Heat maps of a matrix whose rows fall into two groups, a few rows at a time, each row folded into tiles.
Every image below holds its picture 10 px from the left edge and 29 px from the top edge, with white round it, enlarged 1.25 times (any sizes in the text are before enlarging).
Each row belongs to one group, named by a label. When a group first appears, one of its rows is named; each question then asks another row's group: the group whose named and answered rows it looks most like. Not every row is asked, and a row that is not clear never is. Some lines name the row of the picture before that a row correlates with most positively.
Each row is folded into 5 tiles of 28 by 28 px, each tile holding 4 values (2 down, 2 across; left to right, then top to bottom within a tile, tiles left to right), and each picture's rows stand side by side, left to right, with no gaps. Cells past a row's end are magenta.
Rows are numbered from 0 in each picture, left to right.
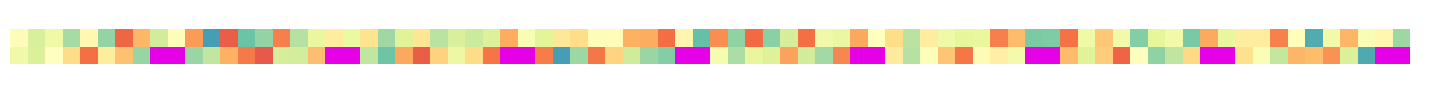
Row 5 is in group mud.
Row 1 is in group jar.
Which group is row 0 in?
mud
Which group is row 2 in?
jar
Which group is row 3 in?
mud
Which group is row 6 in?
jar
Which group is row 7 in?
mud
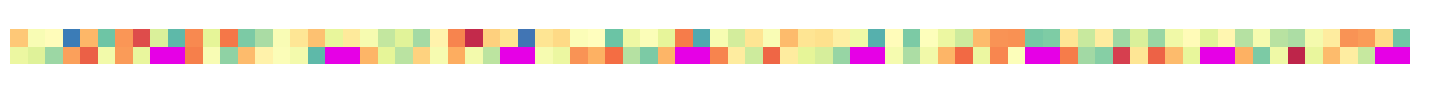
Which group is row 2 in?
mud
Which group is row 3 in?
jar
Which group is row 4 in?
mud
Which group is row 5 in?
mud
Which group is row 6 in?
mud
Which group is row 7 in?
mud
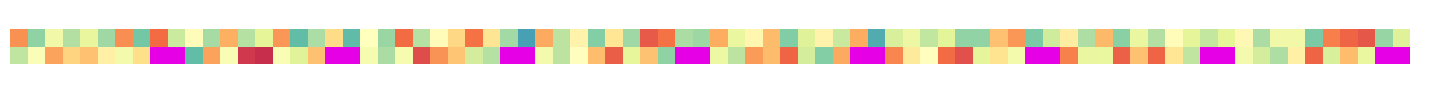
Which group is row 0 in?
jar
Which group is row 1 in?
jar
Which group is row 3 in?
mud
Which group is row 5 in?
mud
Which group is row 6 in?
mud
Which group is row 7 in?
mud
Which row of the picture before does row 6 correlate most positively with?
6
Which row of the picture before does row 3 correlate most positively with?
0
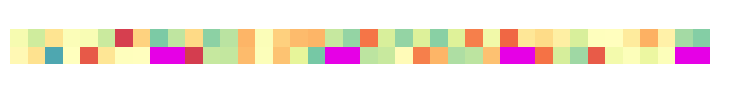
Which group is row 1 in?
mud
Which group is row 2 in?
jar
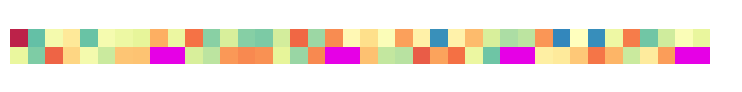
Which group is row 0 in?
jar
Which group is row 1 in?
jar
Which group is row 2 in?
mud
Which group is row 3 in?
jar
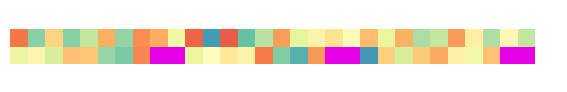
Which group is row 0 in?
jar
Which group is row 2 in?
jar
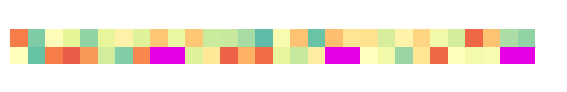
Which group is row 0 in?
jar
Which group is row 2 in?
mud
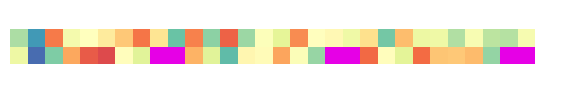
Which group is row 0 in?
mud
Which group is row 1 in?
mud
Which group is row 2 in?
mud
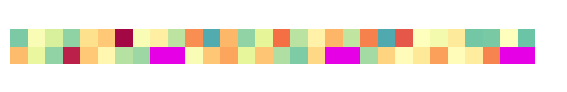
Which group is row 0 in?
mud
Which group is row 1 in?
jar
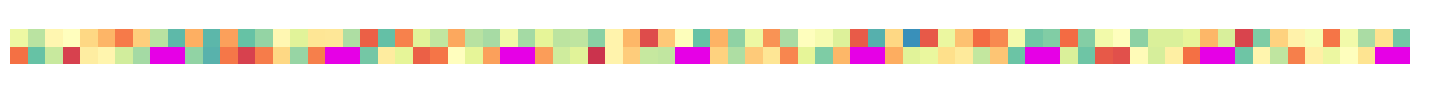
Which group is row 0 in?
mud
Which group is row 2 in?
jar
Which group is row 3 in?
mud
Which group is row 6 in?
jar
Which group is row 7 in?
jar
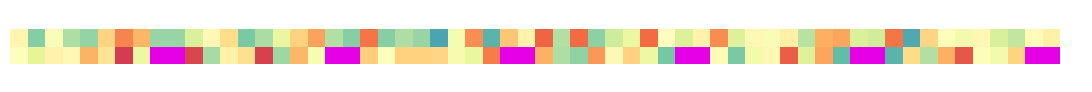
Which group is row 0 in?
mud
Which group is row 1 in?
mud
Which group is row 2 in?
jar
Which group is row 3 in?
mud
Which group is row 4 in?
mud
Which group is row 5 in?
jar
